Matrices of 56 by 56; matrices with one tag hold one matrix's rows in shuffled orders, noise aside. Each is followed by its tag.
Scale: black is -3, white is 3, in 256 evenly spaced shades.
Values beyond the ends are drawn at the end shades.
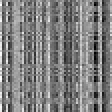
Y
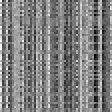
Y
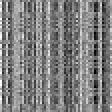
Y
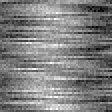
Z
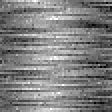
Z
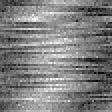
Z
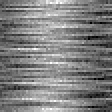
Z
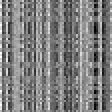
Y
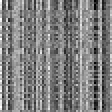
Y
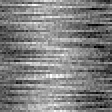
Z
